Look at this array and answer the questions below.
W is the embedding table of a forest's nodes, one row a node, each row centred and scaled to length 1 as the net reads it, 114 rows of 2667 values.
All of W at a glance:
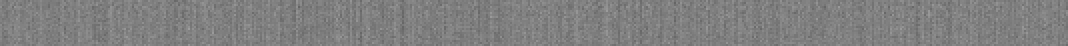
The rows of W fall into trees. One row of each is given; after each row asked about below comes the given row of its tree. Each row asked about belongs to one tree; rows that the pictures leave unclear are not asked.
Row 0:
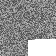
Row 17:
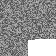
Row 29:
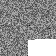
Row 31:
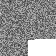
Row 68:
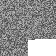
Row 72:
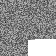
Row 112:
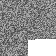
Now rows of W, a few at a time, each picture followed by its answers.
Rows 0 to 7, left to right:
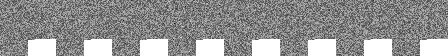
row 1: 68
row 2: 31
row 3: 68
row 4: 29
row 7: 31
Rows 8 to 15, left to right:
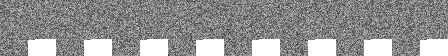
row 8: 31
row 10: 17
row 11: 29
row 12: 17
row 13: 29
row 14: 29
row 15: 68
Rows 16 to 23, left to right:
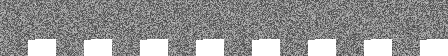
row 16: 68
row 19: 68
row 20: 68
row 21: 31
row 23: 68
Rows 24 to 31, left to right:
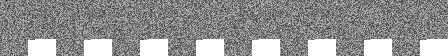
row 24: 68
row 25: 29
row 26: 31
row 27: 31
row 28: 0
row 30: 31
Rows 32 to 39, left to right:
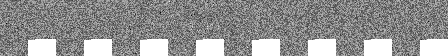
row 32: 112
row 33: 112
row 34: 72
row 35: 0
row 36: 31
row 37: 17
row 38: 17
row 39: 0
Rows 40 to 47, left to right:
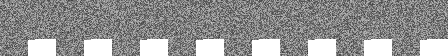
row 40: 31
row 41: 112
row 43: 31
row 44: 31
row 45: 29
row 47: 68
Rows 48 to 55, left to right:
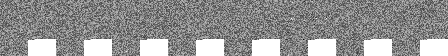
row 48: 29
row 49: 29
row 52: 112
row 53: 31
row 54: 29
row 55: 72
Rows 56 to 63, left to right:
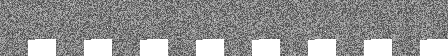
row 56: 31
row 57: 68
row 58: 68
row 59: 31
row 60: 29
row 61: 29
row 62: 68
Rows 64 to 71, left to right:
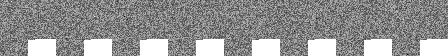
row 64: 112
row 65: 31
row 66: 68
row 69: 31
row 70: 72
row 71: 68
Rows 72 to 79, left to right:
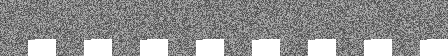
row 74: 68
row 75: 68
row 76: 29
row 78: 31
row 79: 17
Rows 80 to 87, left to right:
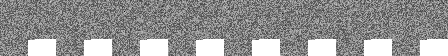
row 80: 72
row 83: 29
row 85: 72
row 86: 31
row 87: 68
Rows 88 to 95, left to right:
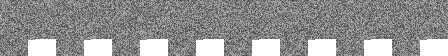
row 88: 112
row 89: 29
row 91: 112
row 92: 112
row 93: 112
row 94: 29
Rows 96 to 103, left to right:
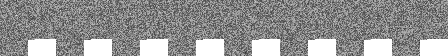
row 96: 0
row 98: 68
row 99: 68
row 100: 29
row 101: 31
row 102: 0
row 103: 72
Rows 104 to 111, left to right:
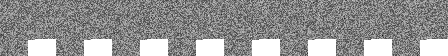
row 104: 29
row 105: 29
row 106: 17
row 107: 31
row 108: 17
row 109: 29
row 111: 29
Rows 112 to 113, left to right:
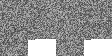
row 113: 68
